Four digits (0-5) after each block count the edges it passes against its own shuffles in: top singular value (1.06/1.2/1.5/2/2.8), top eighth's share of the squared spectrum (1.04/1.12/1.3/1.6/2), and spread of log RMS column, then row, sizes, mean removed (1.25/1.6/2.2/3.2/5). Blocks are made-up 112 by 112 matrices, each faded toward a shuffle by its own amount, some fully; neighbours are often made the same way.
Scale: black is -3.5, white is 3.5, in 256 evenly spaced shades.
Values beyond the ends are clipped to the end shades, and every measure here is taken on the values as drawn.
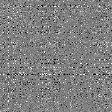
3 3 3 3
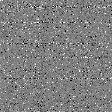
2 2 1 2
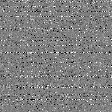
2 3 2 3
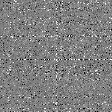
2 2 2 3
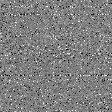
2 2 1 2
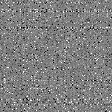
4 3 1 2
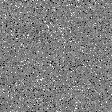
3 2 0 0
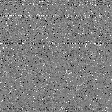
4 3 1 2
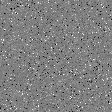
0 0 0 0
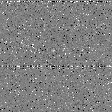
4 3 0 2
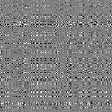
5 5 3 4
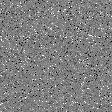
2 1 0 1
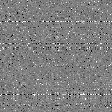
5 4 1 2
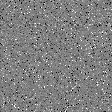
1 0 0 0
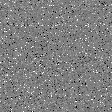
2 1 0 0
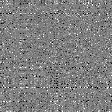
4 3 2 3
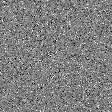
1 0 0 0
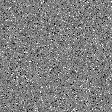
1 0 0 0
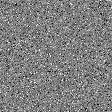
0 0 0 0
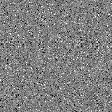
3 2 1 1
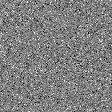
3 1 0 0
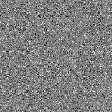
4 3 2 2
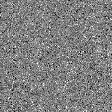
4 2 1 1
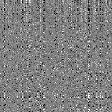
5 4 3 3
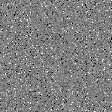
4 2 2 0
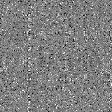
4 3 2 1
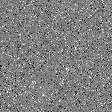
0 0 0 0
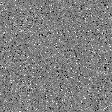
3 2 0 0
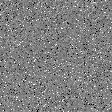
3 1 0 0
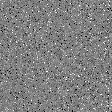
2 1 0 0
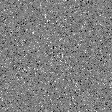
1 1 0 0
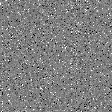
3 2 1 0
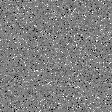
0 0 0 1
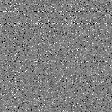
4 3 1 2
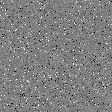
0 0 0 0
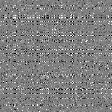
5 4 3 4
